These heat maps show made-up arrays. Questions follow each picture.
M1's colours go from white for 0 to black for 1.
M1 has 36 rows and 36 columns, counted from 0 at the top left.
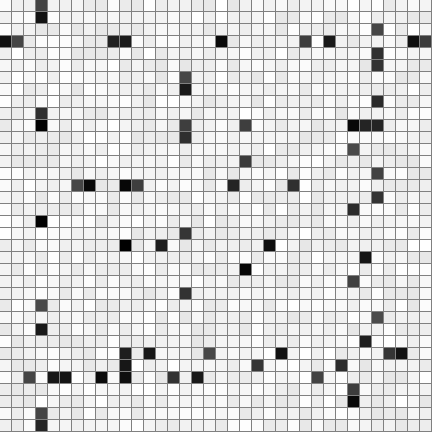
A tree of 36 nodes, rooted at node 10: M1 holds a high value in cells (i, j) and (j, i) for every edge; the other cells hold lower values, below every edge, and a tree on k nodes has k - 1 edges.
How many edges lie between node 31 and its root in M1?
1
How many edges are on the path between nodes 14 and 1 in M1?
4
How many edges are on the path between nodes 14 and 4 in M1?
2
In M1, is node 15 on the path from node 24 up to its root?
yes
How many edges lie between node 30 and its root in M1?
1
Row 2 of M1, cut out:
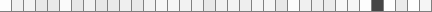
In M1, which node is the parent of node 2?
31
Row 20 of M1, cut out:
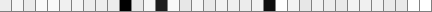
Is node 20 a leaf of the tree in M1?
no
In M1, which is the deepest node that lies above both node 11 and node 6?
15
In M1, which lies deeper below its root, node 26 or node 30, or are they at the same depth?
node 26
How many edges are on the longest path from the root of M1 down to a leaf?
2
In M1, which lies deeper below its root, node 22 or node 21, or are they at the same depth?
the same depth
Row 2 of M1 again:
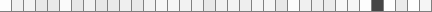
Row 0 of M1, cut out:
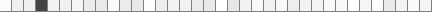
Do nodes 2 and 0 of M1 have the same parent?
no
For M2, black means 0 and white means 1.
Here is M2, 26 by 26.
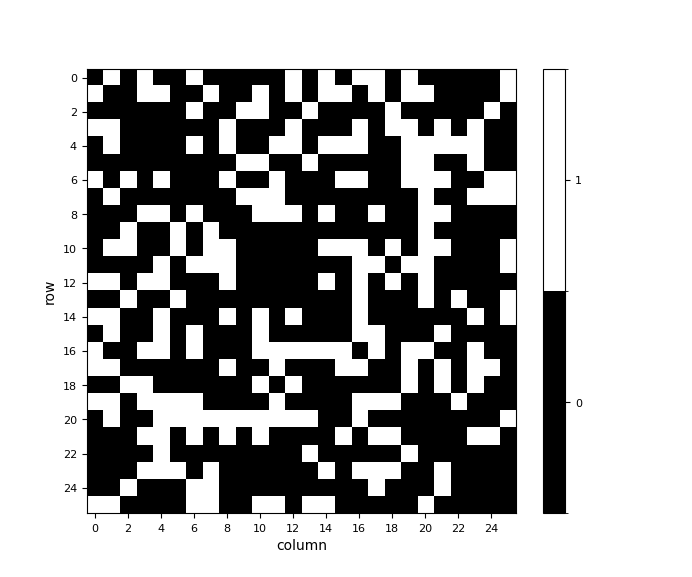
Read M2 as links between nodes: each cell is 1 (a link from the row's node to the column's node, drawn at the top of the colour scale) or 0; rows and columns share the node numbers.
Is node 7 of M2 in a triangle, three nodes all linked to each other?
yes
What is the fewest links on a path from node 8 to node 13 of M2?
2
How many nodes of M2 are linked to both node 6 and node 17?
8
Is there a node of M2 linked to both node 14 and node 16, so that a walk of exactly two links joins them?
yes
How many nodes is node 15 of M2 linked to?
7
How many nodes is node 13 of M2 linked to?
6
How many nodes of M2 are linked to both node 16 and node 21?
7
